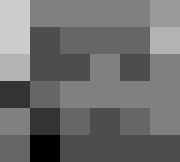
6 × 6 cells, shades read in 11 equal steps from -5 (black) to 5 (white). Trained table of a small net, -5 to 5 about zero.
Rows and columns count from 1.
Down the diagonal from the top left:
3 -2 -2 0 -1 -2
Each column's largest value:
3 0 0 0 0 2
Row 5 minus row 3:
-2 -1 1 -2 1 0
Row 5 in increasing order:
-3 -2 -1 -1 0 0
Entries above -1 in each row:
6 2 3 4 2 0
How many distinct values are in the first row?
3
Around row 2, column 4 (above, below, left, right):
0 0 -1 -1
